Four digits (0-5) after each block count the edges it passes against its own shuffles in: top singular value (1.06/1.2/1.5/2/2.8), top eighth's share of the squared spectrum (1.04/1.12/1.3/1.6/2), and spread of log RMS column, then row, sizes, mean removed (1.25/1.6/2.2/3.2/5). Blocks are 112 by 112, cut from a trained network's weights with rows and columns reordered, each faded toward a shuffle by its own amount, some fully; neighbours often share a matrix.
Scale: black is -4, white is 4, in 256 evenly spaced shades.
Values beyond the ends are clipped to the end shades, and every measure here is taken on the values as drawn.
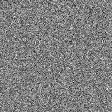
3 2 0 1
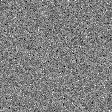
1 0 0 0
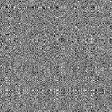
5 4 3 3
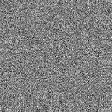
4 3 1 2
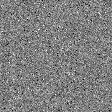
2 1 0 1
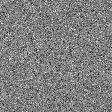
0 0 0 0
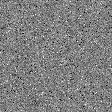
1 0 0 0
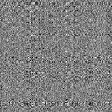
4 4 2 3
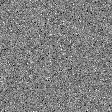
2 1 0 0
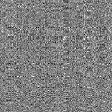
4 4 2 3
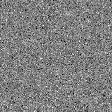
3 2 0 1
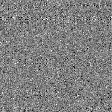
3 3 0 2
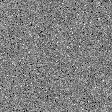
1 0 0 0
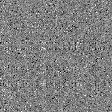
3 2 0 2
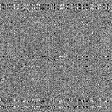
4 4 2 3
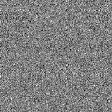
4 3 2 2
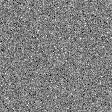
2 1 0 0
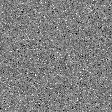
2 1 0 0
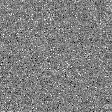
3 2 1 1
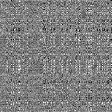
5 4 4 3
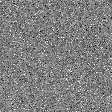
0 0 0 0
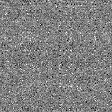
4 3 2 1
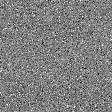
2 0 0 0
